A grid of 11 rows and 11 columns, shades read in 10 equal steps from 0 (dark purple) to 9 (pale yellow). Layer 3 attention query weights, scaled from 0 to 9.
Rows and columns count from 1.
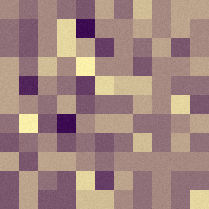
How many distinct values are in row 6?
5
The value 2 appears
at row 3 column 6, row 5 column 5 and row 10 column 6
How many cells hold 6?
23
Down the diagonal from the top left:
5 3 5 5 2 4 6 7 5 4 8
